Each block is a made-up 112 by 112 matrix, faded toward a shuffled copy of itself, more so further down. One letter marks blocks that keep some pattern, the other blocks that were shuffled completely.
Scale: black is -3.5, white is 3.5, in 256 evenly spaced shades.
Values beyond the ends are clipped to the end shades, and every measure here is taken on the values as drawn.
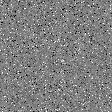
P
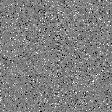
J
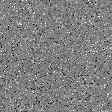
P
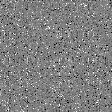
J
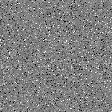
J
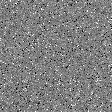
P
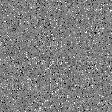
J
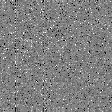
J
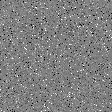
P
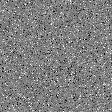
P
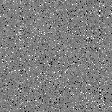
J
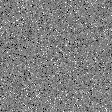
P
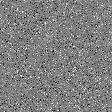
P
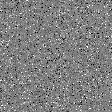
J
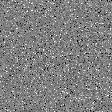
J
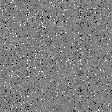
J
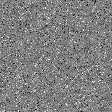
P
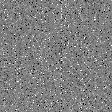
J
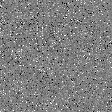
J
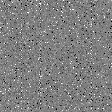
J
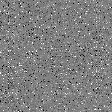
J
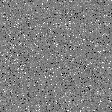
J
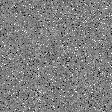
J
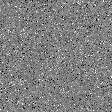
P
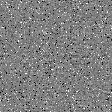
J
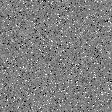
P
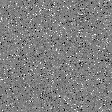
J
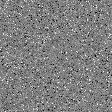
P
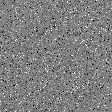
P
